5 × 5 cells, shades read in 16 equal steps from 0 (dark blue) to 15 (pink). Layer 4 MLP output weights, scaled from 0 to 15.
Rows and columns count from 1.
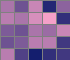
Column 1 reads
10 11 7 6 11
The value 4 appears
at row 5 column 2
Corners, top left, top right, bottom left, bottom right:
10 8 11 3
